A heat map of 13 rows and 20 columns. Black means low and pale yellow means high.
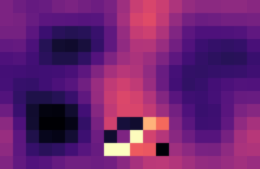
In the bottom middle lies a patch that is rougher than the rest. On average the colour sits 30% of the way up the scale. The middle right is the calmest part. Most values sit low, with a long tail of high ones. The bottom middle is the roughest part.
